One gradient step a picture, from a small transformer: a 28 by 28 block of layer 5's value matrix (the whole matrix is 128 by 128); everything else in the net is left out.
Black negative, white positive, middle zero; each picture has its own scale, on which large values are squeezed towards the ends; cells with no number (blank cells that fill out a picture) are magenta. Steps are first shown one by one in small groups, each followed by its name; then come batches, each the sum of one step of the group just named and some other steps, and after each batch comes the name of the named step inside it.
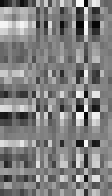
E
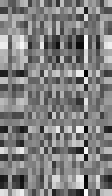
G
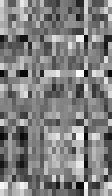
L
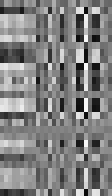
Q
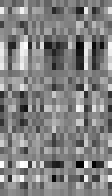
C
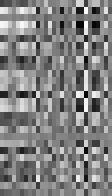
E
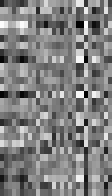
E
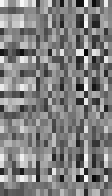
Q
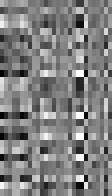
C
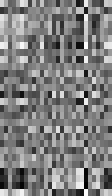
G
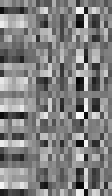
Q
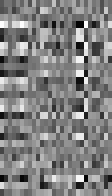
G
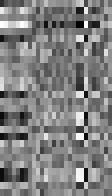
C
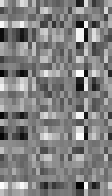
L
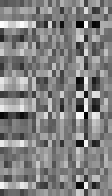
E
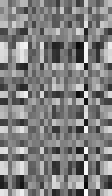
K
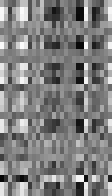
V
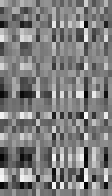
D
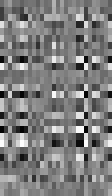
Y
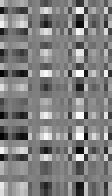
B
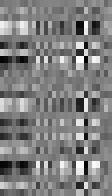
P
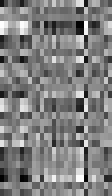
Y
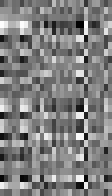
B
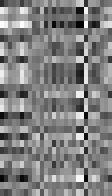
V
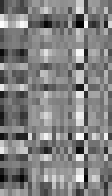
B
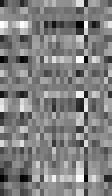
P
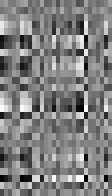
K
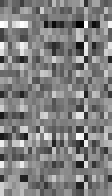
B
